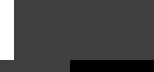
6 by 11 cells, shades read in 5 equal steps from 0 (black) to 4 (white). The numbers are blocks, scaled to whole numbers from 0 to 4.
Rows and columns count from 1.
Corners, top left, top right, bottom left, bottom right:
4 1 1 0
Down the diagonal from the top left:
4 1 1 1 1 0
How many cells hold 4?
5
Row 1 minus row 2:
0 0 0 0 0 0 0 0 0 0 0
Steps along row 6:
same same same same down same same same same same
